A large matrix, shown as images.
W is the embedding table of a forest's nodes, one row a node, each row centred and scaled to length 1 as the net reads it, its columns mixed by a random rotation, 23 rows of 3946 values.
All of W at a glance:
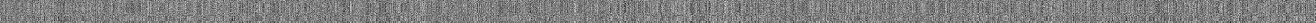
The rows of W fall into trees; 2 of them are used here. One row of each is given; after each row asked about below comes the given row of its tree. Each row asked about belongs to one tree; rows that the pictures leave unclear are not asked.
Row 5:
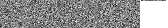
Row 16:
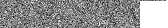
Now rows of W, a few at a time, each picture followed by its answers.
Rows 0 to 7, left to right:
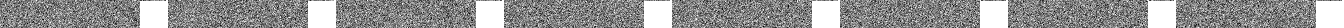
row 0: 16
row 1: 5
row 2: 16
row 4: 5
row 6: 5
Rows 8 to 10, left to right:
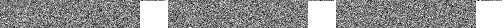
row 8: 5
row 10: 5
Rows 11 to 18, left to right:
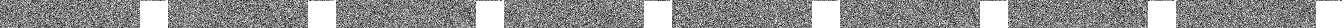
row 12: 5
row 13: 16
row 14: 5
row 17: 16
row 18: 16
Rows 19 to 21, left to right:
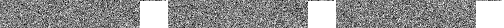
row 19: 16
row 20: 16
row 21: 5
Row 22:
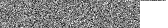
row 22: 5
